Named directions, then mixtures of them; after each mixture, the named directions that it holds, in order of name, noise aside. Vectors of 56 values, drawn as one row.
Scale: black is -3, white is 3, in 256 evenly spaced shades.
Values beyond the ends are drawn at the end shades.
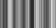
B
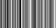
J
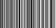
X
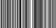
B, J, X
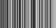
B, J, X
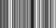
B, J, X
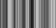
B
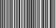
X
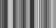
B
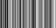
B, J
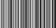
B, J, X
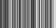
B, J, X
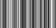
B, X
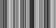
B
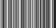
J, X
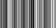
B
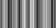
B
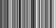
B, J, X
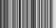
B, J, X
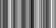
B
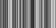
B, J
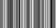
B, X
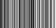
B, J, X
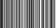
X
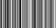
J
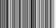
B, J, X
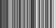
B, J, X
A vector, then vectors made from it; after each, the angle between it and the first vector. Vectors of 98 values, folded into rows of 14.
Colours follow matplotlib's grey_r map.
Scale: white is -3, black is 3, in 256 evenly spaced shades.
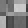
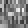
partly aligned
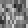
partly opposed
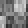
nearly parallel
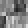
nearly opposite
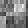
nearly parallel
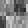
nearly opposite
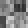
nearly opposite
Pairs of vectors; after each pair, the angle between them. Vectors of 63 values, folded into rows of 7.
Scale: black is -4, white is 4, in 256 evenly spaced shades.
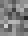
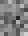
orthogonal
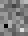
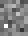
nearly opposite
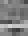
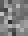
partly aligned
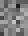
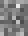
nearly opposite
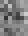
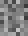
partly opposed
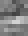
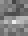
nearly parallel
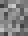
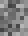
nearly opposite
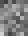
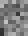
nearly opposite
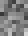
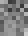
partly aligned
